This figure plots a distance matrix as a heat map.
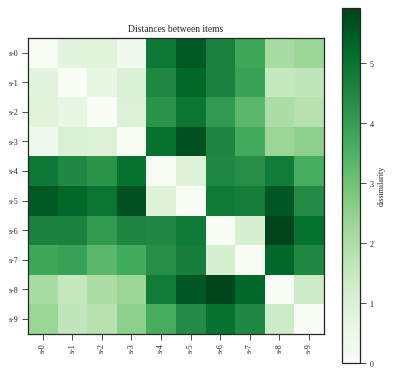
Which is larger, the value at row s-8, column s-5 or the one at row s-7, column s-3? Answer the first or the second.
the first
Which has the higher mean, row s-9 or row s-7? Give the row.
s-7
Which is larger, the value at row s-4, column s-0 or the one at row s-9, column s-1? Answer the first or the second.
the first
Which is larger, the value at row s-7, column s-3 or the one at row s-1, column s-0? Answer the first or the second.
the first
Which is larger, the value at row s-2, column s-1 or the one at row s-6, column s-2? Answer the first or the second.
the second
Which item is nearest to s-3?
s-0
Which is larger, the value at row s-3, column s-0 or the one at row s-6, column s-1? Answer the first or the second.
the second
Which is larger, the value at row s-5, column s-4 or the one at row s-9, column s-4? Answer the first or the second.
the second
